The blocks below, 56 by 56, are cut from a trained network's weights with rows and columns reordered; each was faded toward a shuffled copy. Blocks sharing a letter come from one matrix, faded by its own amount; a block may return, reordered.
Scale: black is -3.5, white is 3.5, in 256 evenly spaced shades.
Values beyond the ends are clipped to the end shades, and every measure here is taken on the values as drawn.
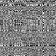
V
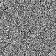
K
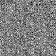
K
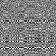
V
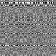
V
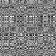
V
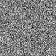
K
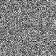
K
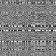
V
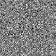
K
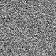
K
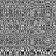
V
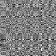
V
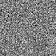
K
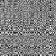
V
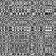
V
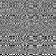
V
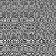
V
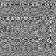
V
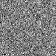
K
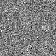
K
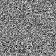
K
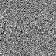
K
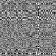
V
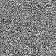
K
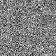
K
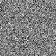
K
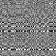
V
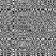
V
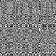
V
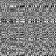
V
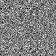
K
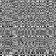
V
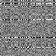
V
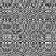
V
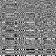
V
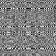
V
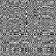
V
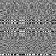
V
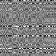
V
